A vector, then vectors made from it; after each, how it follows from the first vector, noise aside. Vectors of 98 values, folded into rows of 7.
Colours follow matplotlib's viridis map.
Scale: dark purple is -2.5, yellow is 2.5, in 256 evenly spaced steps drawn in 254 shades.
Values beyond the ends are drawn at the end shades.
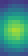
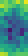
negated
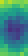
negated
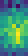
copied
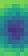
negated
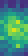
copied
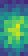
copied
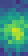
copied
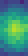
copied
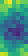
negated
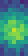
copied
